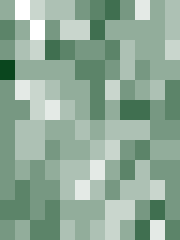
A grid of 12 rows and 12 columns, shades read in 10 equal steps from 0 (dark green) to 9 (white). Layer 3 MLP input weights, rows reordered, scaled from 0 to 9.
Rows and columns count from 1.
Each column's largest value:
5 9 9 8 7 8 8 7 7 8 8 7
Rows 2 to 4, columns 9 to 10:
5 5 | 6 5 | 6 4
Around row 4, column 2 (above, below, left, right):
6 8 0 5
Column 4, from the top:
6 4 2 5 6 8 5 4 5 4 3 3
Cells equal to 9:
2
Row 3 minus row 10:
0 3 3 -2 -3 -4 -2 -1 0 -1 -2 3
